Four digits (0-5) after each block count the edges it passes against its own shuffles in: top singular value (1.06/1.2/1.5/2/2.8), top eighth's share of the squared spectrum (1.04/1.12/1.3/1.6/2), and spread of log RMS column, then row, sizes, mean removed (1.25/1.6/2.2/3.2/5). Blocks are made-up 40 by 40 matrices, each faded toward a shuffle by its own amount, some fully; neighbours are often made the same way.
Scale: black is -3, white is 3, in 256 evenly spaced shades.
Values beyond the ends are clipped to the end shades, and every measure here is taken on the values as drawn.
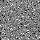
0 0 1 0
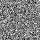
0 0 0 0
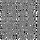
4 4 2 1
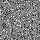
0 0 0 0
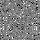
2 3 1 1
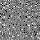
3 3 2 1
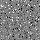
2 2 0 0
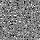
2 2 0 0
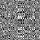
4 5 3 2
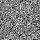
2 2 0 0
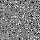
3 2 0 0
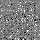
2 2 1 1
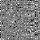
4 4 2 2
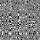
4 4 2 2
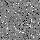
1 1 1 0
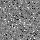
0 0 0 0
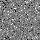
0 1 0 0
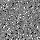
1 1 0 0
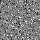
1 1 0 0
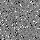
2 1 0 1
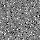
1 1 0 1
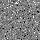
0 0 0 0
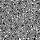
0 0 0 0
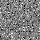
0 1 1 0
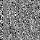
2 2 3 0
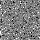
0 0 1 0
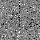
1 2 1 0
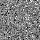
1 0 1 0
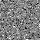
0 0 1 0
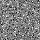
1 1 0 0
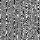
2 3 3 0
